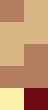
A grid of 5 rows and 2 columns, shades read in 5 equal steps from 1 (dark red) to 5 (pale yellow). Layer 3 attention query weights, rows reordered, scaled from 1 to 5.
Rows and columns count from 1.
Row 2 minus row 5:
-1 3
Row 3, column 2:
3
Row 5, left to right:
5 1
